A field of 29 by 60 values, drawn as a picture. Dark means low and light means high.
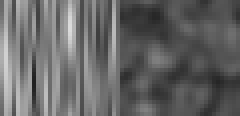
It is made of 1 by 2 panels. Panel 1,1: middling, streaked downward, strong in contrast. Panel 1,2: low, blotchy.
